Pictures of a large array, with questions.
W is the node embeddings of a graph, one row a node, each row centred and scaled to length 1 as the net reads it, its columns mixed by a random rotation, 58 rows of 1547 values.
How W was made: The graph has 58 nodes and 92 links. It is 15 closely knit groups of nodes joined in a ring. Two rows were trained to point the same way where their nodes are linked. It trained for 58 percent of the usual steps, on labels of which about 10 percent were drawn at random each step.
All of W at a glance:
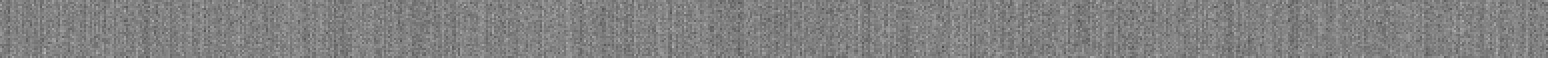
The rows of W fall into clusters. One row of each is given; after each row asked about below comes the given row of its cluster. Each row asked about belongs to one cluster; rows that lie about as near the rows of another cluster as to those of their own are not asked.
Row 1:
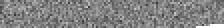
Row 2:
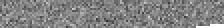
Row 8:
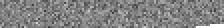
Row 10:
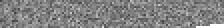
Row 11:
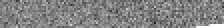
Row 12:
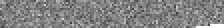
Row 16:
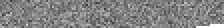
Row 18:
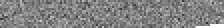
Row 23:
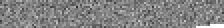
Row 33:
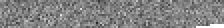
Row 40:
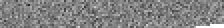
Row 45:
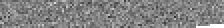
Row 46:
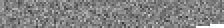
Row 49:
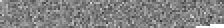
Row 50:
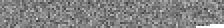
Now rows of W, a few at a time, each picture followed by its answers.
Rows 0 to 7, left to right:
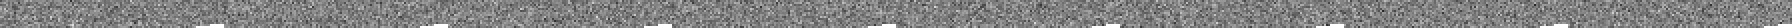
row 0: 10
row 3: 1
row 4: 40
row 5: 12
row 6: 33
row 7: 33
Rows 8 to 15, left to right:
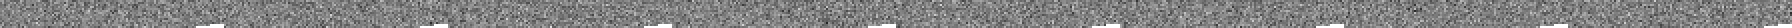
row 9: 18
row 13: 11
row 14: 50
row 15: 23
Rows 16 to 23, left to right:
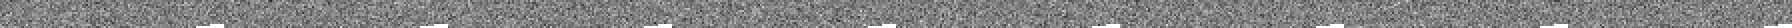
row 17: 1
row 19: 46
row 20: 33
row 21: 33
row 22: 45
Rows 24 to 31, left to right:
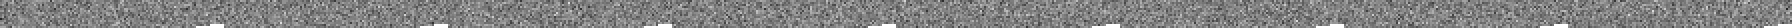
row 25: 23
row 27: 8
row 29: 2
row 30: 8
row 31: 1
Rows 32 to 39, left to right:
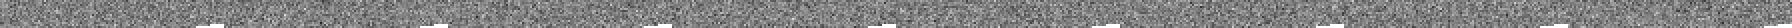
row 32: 49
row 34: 40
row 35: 18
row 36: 10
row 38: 1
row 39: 11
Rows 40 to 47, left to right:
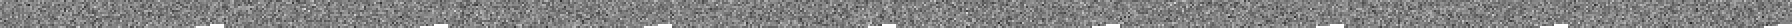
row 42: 10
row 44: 50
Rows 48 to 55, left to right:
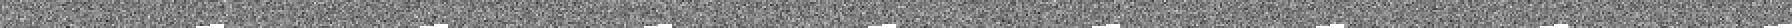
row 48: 2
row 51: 8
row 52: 2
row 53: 49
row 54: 2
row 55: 16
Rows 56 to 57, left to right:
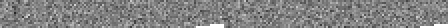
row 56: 10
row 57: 18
